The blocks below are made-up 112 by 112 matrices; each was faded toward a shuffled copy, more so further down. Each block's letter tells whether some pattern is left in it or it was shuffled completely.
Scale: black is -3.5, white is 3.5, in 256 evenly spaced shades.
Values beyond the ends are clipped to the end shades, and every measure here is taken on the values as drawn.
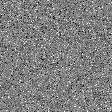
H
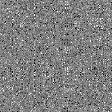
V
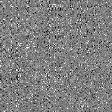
V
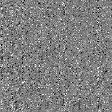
V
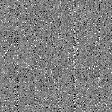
V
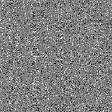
V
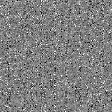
V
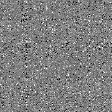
V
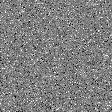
H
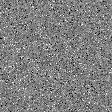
H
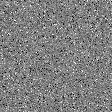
H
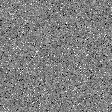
H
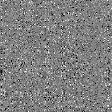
V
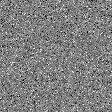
H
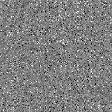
V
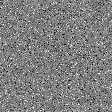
H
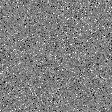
H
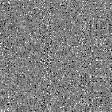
V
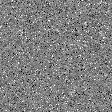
H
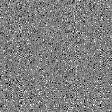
V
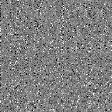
V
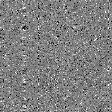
V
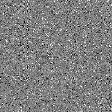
V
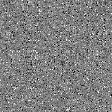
V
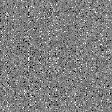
V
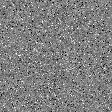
H
